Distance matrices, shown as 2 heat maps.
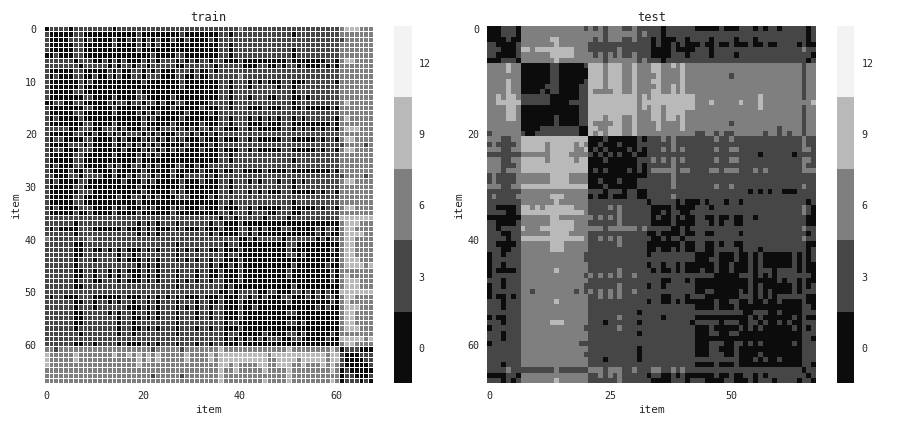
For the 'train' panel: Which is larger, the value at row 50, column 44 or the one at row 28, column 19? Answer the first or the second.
the second
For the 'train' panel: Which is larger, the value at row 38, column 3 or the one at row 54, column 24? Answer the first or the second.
the second
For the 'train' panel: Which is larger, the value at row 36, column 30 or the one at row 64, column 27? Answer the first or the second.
the second
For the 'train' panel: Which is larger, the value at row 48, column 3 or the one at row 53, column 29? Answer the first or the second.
the first
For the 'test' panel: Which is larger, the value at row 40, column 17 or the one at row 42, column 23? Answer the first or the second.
the first
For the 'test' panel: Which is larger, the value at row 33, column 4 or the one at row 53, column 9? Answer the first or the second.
the second
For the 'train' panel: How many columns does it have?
68
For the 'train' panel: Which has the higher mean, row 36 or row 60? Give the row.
36
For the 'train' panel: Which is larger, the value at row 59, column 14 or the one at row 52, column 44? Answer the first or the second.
the first
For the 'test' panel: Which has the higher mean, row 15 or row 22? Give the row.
15
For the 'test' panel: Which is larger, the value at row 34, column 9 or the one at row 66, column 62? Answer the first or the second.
the first
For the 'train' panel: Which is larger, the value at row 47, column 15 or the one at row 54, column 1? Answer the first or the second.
the second
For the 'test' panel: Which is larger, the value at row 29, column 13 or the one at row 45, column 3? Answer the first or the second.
the first
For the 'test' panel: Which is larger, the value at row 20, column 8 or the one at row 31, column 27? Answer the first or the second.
the second
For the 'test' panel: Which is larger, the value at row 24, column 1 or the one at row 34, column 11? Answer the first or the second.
the second
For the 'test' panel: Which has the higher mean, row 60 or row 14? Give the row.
14
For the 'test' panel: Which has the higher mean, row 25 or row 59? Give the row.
25
